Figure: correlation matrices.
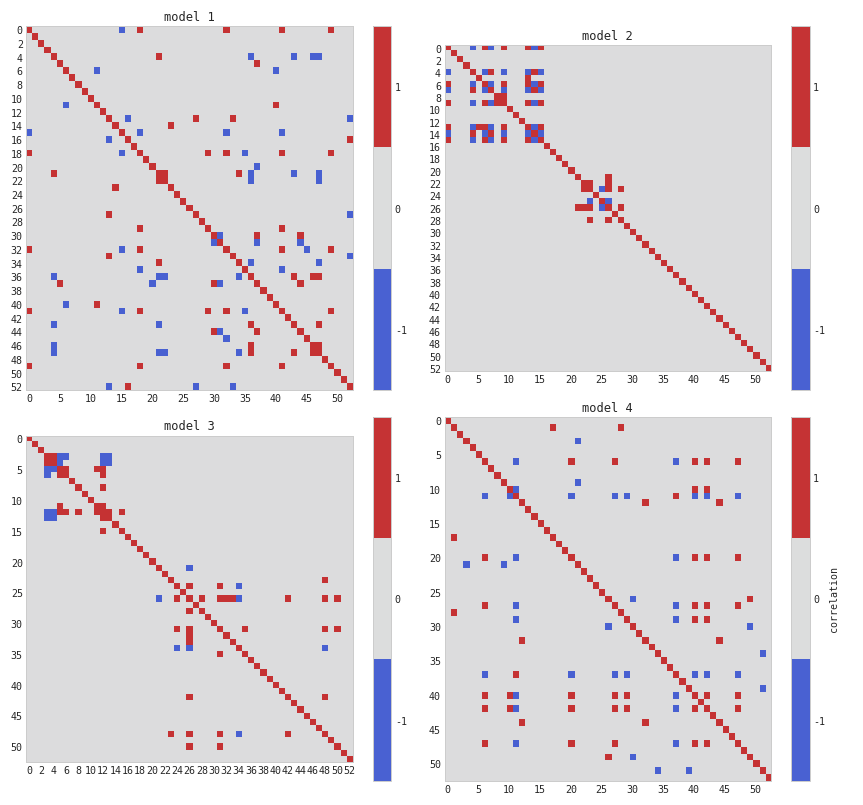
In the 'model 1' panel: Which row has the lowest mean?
15
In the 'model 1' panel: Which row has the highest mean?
49
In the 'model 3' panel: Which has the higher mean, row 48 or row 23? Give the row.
48
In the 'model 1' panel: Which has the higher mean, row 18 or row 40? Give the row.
18
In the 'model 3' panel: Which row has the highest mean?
26
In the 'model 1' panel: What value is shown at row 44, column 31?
-1
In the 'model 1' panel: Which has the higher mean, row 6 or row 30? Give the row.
30
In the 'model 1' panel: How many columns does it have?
53
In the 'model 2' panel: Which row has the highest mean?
26
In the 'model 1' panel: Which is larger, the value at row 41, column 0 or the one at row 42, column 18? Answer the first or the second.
the first
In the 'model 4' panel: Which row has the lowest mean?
11
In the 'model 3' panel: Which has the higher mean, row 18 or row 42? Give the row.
42
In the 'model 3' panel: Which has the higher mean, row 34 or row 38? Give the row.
38
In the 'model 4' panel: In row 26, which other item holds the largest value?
49
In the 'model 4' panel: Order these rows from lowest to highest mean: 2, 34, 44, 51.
51, 34, 2, 44
